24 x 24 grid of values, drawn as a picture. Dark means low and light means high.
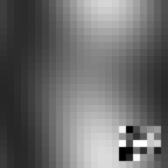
An odd patch, rougher than its surroundings, sits in the bottom right. The ninth with the highest average is the bottom middle. The bottom right is the roughest part.
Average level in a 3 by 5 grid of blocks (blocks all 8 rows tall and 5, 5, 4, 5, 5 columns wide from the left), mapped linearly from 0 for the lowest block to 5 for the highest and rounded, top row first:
0 1 4 4 2
0 2 3 3 1
0 2 5 4 2
